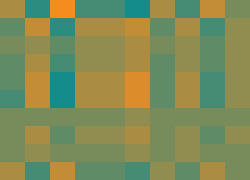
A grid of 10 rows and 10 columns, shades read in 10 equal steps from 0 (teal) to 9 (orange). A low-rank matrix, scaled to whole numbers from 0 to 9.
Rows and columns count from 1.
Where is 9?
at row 1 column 3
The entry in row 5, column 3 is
0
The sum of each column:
39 50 33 46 46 53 39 47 36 46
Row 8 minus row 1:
-2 5 -6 3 3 6 -2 3 -4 1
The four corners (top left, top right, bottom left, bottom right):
6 4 6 4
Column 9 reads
7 2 3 3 2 2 4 3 4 6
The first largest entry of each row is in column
3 2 6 2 6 6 6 2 2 3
